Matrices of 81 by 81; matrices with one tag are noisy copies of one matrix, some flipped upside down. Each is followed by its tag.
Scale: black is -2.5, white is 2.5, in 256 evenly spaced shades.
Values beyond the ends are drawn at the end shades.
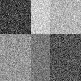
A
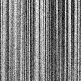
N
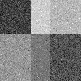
A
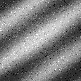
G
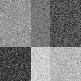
A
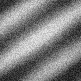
G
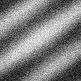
G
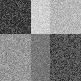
A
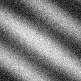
G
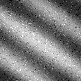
G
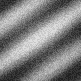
G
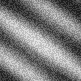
G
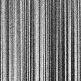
N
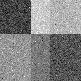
A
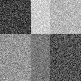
A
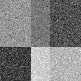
A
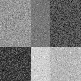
A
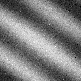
G
